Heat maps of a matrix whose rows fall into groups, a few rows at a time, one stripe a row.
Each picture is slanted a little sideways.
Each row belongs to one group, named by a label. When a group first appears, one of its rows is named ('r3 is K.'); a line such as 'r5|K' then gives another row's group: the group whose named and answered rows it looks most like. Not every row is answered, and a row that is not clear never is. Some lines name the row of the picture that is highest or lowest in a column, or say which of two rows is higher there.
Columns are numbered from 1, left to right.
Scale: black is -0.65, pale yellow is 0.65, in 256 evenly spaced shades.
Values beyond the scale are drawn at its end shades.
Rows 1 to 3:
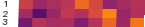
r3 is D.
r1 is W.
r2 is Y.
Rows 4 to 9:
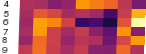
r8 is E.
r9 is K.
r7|K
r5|E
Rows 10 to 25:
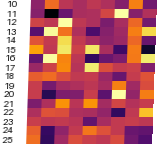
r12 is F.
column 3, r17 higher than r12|No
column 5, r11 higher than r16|Yes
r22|E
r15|F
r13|E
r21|F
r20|Y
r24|W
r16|E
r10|K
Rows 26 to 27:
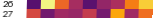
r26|E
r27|Y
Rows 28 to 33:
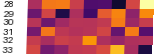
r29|D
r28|E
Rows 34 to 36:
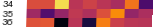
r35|Y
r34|F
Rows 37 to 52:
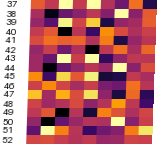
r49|D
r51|E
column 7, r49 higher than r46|Yes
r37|F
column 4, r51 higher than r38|Yes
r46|K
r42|D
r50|Y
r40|D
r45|F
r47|F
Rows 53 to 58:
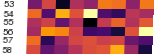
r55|D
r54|F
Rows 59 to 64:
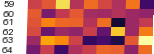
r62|Y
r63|E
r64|D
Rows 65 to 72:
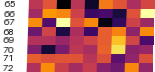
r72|K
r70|Y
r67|F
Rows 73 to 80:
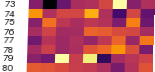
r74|F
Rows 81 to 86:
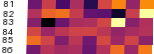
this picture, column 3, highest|82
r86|D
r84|W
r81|D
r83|Y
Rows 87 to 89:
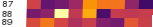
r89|K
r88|F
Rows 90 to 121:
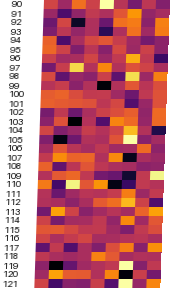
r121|Y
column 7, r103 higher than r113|Yes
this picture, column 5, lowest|99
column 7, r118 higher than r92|No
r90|F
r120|K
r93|D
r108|W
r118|W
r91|Y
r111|Y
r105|Y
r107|K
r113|E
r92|D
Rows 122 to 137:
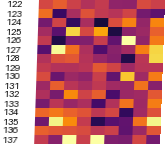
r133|D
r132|F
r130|Y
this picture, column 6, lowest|125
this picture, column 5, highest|137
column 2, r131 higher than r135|No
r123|W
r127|E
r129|W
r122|K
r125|F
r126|Y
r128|E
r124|D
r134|K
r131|K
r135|E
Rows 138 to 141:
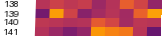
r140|W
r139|E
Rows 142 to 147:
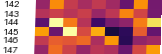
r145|F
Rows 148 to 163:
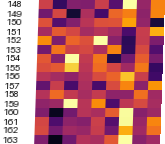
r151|E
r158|K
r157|D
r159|F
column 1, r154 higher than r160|Yes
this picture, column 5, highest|152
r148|Y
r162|Y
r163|Y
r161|Y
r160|Y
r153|K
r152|F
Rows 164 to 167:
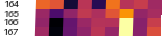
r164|D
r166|Y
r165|Y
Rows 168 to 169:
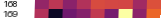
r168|D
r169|Y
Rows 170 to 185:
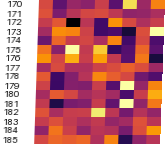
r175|F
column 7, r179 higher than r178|Yes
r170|Y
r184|E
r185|K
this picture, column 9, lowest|176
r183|K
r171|W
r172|D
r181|Y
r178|W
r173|E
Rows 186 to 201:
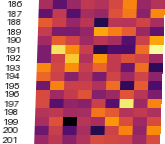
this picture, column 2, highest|191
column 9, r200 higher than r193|Yes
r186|Y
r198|W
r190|E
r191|E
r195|K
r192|F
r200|D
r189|W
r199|D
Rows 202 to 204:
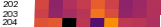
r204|D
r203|W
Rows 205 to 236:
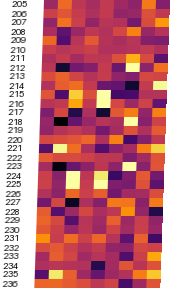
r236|K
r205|K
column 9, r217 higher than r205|Yes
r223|Y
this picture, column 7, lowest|214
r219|D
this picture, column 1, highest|231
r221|E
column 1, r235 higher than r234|No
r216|F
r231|F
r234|D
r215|F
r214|E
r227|D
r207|E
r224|F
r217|D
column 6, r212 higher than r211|No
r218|Y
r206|K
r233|E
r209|W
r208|Y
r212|Y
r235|E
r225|F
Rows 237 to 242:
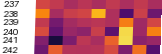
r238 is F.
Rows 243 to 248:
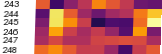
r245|E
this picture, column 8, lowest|243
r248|K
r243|W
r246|K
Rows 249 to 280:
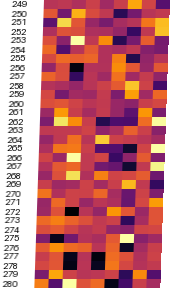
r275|Y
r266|F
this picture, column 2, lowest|275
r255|K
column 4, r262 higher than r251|Yes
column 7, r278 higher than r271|Yes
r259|Y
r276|K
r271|E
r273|K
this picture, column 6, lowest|280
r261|K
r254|W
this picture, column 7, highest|275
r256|D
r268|F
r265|E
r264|F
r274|K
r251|E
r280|F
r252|E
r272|D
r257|D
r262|E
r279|K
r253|F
